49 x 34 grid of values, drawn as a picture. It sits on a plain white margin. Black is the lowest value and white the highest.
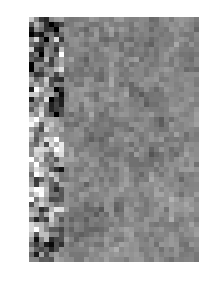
Neither half mirrors the other. A few values lie far out on both sides of the bulk. The ninth with the lowest average is the top left. No regular stripes run through it. No single row or column stands out from its neighbours. A vertical seam about 20% of the way across splits the table, and the right part is calmer. There is no overall slope.
